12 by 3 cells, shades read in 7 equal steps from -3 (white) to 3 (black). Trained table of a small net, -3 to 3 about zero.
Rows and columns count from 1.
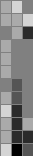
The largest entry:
3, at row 12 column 2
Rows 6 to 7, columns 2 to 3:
0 0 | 1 0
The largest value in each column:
0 3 2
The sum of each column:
-12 7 2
